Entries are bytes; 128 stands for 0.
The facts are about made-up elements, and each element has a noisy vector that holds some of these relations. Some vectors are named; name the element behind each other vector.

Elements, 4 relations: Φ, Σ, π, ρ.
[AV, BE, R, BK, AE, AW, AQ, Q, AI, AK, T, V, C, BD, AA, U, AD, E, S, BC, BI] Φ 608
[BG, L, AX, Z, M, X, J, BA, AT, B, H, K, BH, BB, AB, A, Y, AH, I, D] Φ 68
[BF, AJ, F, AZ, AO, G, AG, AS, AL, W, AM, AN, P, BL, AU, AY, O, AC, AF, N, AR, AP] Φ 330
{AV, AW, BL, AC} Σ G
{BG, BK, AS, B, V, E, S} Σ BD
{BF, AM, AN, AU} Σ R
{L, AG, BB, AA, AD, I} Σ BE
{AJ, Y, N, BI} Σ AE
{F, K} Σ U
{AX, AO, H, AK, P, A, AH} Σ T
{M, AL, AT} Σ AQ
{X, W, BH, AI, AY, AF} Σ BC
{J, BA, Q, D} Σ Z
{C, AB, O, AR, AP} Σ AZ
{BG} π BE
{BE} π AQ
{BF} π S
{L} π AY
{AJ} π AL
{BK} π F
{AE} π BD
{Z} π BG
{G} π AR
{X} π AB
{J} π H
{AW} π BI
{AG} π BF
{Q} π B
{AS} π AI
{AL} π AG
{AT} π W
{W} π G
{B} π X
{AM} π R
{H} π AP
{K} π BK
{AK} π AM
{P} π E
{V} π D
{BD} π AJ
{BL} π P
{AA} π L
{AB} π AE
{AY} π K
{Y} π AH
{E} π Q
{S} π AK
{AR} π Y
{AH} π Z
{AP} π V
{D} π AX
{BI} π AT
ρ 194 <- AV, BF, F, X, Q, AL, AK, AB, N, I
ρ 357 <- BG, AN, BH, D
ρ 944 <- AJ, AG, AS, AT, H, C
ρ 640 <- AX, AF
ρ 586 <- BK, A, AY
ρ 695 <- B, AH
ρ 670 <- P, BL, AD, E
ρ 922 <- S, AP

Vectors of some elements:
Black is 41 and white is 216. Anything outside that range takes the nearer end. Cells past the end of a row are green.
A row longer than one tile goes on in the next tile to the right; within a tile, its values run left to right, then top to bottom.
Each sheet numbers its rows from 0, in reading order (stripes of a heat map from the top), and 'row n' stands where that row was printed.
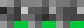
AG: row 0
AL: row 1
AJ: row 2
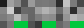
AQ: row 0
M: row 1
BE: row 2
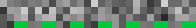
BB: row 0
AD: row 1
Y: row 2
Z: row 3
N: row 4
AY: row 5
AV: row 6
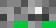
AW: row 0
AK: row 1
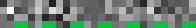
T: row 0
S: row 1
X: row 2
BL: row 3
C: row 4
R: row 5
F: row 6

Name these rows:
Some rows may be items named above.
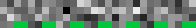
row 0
AI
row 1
BH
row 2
W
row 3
H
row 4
E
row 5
AB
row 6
AF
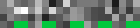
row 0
BG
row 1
S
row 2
Z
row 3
AJ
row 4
AZ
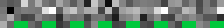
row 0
W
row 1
BG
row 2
K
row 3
BD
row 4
L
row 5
B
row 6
AT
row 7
AS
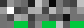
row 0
T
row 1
BD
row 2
P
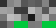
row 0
BC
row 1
Q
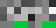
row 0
AD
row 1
E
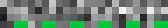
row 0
L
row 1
AR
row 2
AP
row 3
AA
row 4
AX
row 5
V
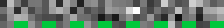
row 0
BE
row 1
AM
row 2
AE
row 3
BF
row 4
B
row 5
AY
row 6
AO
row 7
L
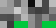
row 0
AH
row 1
G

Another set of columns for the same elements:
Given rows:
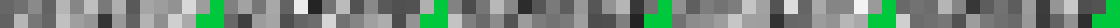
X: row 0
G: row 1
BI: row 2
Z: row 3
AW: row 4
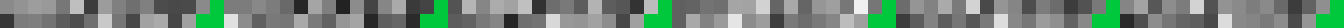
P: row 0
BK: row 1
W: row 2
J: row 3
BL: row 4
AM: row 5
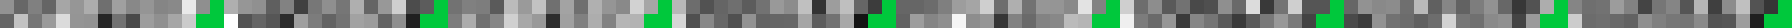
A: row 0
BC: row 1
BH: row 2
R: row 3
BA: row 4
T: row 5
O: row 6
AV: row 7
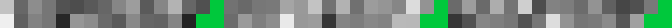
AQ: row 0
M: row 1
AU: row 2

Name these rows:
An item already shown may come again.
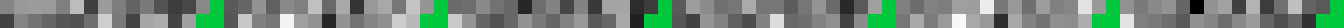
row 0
P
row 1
B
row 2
E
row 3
AP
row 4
K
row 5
AA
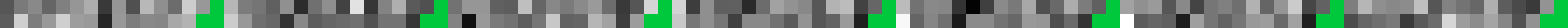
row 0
BG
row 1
AK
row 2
AZ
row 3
AE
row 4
BE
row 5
BC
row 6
AF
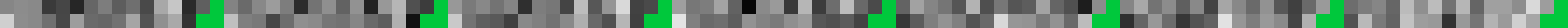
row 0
BD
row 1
Q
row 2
AI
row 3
AA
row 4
AS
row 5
AG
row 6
X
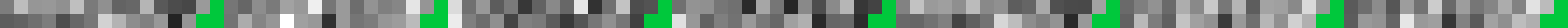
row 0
AY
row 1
K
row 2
T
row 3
BK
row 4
AY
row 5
X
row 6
AB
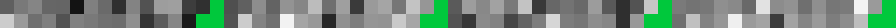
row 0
V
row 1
B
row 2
AR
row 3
L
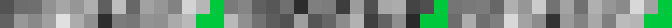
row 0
AT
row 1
S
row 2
BH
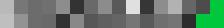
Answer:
AK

